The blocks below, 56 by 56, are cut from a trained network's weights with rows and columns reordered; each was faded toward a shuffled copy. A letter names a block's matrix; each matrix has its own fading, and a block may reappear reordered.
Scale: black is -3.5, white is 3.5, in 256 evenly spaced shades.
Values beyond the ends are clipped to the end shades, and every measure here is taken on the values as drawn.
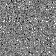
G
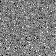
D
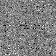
G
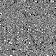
G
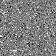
G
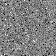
D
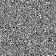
D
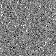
D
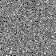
D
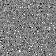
D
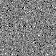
G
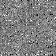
G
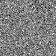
D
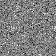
D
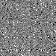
G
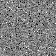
D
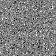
G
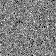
D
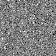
G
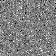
D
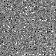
G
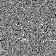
G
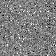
G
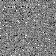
G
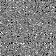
G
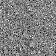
D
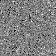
D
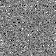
G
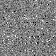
G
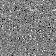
G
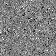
D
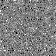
G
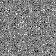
G
